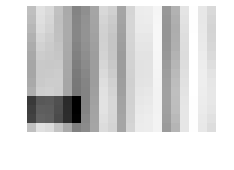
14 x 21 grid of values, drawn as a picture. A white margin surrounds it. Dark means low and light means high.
Odd patch: lower, in the bottom left. Grain: streaks running down. Roughest part: bottom left. Ninth with the lowest average: bottom left. Histogram: skewed, a long tail of low values.
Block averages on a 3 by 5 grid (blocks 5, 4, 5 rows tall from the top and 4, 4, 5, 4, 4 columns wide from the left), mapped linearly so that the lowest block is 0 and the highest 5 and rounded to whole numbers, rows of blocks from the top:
42445
31445
10445
